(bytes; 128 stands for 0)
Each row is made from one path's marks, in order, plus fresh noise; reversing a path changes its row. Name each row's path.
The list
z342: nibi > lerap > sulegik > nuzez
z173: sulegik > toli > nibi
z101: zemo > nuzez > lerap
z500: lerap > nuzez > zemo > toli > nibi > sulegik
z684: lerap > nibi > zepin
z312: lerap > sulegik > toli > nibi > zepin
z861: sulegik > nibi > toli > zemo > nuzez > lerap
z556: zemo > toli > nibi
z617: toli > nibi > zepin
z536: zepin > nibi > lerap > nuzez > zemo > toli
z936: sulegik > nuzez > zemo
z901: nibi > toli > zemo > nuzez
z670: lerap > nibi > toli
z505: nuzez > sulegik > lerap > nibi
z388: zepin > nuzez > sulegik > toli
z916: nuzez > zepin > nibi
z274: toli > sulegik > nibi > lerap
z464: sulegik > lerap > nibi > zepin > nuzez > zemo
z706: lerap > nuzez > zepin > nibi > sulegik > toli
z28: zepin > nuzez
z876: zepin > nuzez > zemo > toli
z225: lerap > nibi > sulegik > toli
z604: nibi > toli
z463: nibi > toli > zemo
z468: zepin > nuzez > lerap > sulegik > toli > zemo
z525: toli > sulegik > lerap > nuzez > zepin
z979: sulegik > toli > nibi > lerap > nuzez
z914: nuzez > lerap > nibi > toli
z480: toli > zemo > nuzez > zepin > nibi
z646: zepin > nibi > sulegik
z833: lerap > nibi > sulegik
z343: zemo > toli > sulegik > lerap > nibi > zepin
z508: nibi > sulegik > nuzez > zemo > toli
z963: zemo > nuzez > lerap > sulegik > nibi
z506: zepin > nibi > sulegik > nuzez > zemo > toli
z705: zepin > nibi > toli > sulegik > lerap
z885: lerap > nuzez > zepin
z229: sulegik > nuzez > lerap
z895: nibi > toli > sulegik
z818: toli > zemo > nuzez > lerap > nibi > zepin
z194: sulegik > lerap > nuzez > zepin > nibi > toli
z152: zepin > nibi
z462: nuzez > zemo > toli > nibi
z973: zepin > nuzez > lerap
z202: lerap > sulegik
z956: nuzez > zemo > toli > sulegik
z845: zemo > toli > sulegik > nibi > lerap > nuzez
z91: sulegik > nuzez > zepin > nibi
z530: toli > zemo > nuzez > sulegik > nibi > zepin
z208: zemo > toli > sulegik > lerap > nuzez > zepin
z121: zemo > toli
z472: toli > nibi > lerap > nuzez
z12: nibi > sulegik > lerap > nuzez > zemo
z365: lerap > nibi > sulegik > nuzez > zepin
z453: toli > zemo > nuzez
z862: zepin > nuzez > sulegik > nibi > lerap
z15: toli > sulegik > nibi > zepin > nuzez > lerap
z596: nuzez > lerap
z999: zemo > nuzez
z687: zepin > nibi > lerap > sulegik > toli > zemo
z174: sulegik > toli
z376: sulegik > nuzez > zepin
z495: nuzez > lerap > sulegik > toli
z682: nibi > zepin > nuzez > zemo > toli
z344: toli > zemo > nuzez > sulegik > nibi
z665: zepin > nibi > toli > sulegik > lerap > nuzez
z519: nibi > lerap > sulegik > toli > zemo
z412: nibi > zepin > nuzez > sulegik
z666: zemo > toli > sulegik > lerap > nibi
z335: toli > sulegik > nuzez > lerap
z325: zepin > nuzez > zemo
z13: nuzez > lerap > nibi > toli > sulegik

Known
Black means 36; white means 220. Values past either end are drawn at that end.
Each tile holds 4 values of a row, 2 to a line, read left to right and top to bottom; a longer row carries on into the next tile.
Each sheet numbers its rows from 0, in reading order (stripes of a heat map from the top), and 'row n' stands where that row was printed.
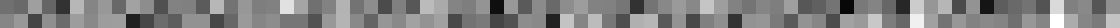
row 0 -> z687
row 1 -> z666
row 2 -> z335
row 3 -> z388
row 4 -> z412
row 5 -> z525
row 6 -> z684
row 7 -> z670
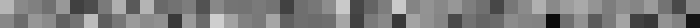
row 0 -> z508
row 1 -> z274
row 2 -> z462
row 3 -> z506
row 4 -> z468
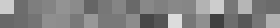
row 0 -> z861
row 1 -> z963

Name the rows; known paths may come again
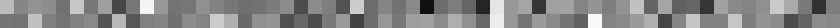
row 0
z464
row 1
z979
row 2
z666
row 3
z684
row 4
z12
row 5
z885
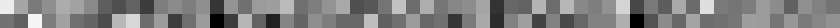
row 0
z229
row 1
z876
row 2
z508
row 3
z344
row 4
z956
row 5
z861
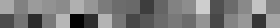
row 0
z208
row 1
z462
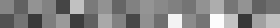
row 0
z343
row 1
z342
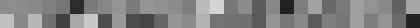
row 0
z412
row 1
z500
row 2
z536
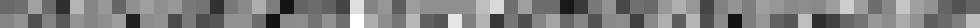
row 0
z687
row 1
z506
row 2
z670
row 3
z963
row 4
z556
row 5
z818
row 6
z495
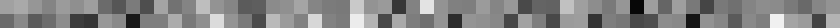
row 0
z468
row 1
z914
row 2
z365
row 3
z525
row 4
z388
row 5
z472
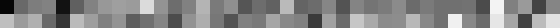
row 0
z152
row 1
z335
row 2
z274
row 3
z833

